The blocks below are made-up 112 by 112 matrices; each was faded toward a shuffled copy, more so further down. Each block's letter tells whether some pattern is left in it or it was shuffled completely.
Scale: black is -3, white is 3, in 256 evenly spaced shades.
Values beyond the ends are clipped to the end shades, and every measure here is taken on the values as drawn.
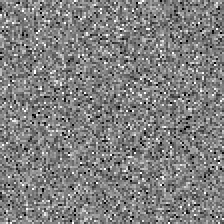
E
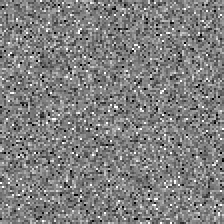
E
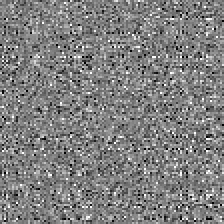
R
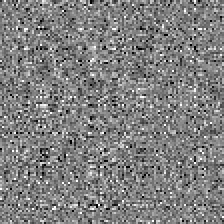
R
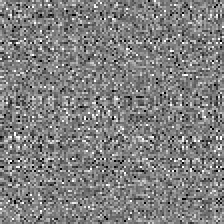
R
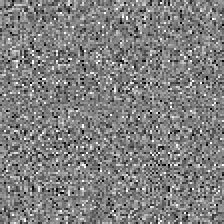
R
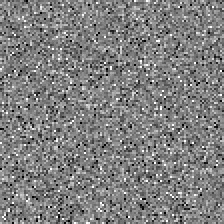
E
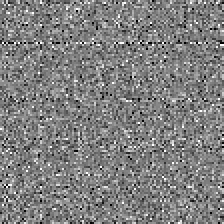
R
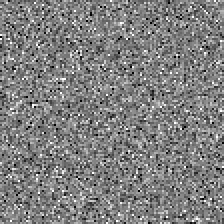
E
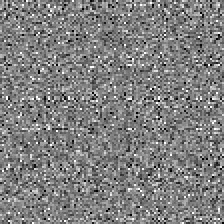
R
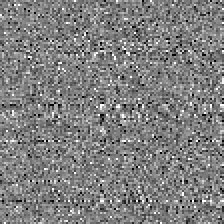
R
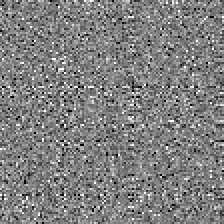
R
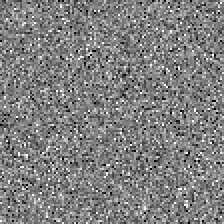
E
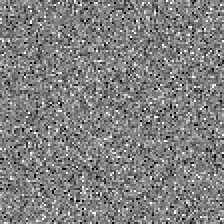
E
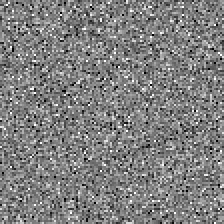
E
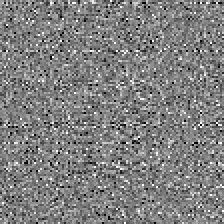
R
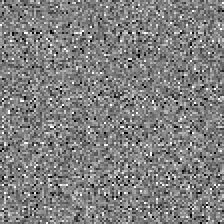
R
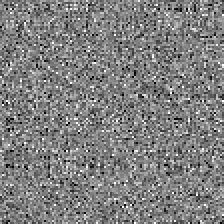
R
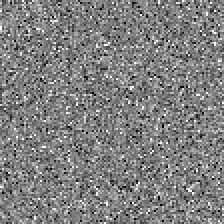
E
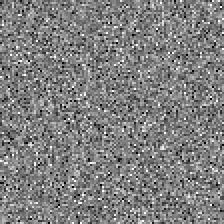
E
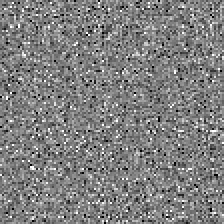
R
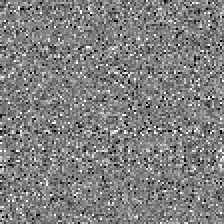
R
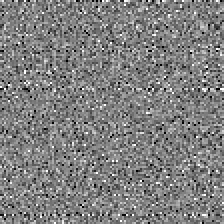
R
